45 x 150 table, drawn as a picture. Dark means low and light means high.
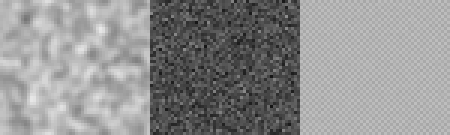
The table splits into one row of 3 panels. Panel 1,1: high, blotchy. Panel 1,2: low, fine-grained. Panel 1,3: high, checkered, faint in contrast.
